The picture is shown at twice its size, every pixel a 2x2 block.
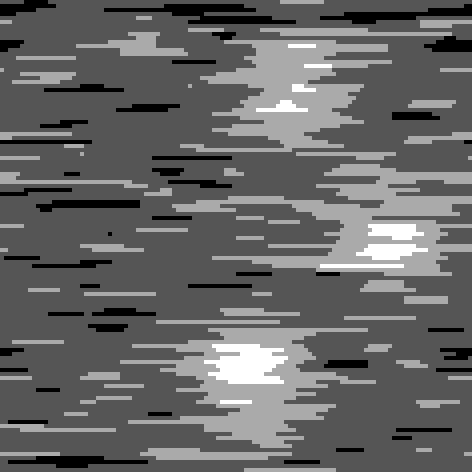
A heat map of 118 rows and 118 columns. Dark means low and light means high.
Grain: streaks across. Average level on the scale: 40%. Ninth with the highest average: bottom middle. Bumps: three.
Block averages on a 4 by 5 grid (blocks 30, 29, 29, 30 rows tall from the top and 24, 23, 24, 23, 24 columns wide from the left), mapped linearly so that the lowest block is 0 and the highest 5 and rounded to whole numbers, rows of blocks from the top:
0 0 1 3 0 / 0 0 1 3 3 / 0 0 2 2 2 / 0 1 5 1 0
